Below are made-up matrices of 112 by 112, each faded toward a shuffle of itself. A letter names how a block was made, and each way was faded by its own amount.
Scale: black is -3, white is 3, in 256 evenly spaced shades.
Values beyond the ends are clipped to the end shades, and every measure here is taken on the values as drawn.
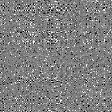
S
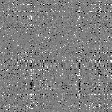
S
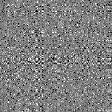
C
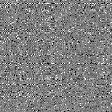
C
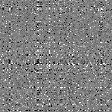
S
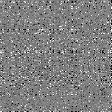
S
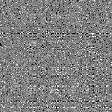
C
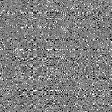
C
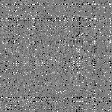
S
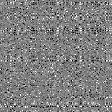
C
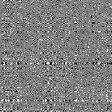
S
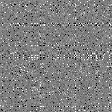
S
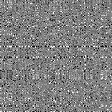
C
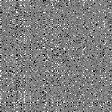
S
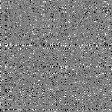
S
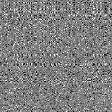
C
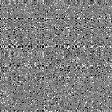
C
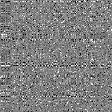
C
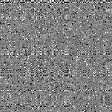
C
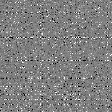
S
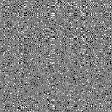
C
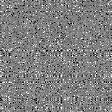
C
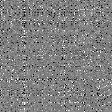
S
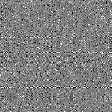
C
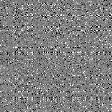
C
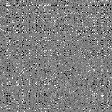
S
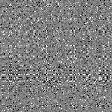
C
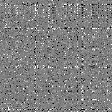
S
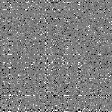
S
